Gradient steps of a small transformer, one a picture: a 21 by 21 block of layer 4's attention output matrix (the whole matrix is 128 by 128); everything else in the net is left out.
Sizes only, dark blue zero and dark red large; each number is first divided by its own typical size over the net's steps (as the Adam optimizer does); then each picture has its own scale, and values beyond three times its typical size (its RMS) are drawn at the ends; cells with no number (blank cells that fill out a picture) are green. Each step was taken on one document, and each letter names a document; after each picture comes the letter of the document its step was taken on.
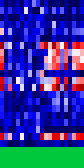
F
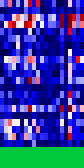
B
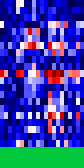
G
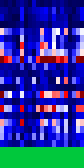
F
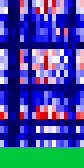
F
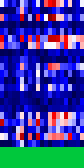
G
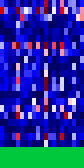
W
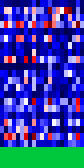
B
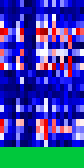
F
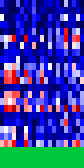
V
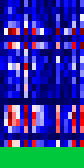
B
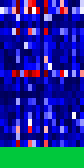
W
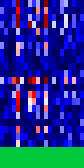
W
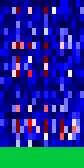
W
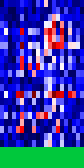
G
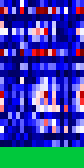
F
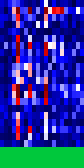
W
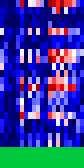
G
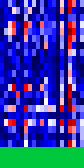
B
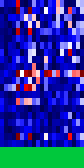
W
